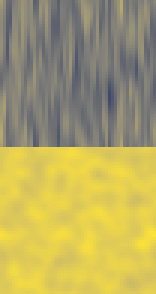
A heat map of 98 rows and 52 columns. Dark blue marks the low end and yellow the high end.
It is made of 2 by 1 panels. Panel 1,1: middling, streaked downward. Panel 2,1: very high, blotchy, faint in contrast.
